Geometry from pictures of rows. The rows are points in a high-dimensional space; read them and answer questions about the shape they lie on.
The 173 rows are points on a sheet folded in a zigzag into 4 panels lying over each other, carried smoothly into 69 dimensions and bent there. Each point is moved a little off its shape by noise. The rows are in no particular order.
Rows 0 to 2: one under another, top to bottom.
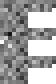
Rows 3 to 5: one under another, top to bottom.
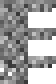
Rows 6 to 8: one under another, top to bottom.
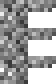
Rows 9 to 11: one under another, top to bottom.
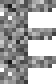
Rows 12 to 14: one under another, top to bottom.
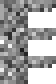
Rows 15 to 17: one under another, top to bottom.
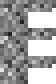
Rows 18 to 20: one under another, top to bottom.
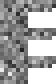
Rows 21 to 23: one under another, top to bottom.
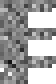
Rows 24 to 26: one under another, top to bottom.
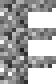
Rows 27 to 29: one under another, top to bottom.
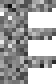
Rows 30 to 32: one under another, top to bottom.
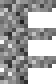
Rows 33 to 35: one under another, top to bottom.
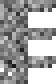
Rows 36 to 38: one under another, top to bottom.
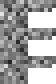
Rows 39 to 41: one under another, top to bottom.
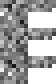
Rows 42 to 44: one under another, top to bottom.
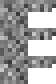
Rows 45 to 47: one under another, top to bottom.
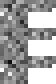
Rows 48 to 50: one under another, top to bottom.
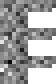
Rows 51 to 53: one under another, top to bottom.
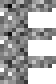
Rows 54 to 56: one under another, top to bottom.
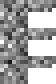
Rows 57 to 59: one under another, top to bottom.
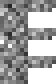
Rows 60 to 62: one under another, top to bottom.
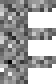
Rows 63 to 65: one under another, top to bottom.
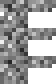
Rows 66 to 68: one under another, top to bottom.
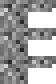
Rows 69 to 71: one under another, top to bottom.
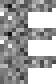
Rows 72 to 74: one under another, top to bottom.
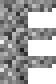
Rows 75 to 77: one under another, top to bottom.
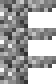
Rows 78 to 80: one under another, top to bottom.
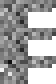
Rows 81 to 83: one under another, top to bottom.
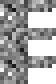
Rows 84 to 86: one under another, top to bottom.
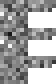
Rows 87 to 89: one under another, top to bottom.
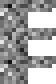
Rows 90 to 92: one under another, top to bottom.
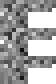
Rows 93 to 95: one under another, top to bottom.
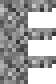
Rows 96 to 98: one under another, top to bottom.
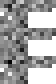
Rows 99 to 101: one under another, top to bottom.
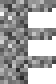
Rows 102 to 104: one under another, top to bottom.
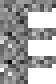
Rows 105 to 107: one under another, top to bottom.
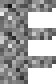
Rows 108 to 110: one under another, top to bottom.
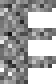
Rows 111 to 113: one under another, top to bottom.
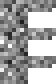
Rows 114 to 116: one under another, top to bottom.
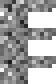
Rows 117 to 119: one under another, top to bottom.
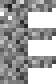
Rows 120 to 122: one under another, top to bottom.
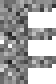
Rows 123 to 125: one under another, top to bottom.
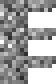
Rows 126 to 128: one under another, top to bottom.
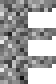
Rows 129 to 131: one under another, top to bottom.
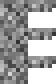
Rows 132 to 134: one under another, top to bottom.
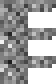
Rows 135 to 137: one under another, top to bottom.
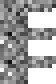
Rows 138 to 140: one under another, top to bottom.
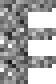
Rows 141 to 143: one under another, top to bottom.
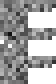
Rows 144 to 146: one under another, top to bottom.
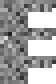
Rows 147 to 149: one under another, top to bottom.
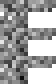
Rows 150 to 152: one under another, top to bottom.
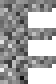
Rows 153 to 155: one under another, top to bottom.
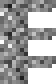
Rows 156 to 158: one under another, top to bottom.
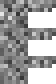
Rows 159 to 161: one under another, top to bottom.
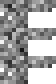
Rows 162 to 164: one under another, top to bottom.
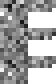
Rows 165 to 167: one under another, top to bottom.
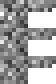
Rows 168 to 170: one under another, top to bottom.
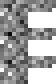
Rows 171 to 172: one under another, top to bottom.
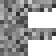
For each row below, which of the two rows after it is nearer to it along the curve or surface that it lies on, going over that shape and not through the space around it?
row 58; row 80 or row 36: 36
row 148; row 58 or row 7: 58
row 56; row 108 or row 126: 108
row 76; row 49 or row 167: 49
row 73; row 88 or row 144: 88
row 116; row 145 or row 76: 145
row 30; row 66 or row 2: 2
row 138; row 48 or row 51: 48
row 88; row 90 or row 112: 112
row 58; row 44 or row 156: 156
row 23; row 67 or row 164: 164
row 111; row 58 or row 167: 58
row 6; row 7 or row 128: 128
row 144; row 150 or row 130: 150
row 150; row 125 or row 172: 172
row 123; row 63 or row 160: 63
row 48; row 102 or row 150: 102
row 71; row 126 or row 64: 126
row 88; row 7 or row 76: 76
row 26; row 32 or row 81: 32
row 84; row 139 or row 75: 139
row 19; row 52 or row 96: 52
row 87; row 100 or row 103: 103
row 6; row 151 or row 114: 114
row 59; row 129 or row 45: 45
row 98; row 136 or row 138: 136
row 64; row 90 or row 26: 26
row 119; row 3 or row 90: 90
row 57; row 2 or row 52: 52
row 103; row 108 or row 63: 108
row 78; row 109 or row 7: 7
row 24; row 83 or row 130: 130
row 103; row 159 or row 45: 159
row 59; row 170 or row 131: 131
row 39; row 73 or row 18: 73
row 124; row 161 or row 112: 112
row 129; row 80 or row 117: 80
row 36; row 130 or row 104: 130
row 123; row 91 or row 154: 154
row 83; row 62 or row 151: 62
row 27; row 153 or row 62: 62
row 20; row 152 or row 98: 98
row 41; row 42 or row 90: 42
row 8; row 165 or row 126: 126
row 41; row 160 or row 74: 74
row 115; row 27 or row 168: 27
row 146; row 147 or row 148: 147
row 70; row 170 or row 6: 170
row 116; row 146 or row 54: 146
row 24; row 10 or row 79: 79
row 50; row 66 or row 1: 1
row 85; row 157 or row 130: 157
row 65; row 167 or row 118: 167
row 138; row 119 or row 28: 119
